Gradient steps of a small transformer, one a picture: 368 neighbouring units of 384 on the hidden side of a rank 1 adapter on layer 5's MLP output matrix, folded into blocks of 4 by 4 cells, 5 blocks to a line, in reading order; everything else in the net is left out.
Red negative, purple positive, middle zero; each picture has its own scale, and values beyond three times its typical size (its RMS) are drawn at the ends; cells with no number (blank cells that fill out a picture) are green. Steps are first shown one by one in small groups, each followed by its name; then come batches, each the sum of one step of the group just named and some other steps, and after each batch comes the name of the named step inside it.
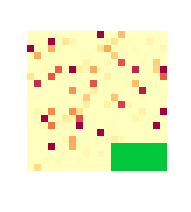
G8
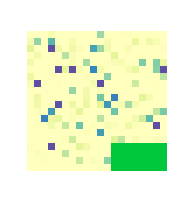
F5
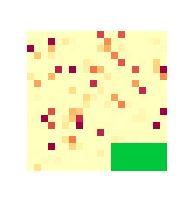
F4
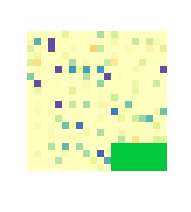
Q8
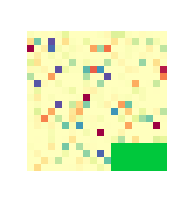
Q8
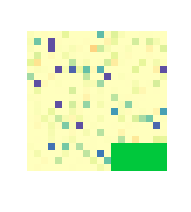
Q8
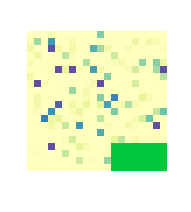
F5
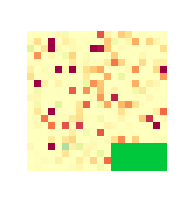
F4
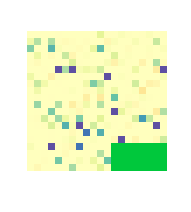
G8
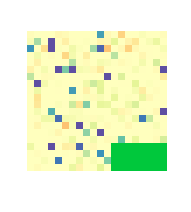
F4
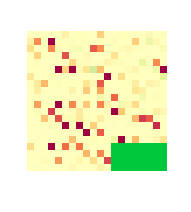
F4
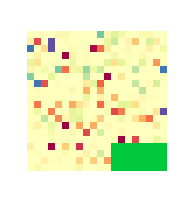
Q8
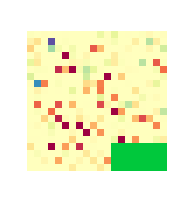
Q8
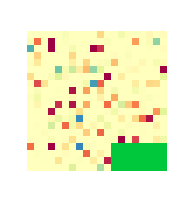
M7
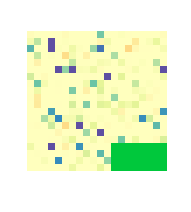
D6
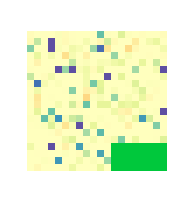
D6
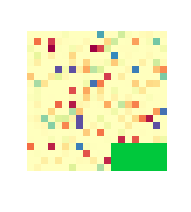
M7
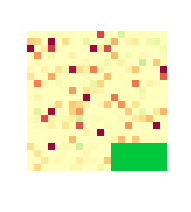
M7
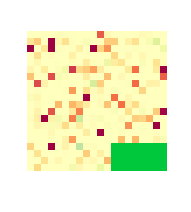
M7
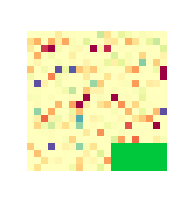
M7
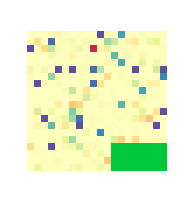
M7
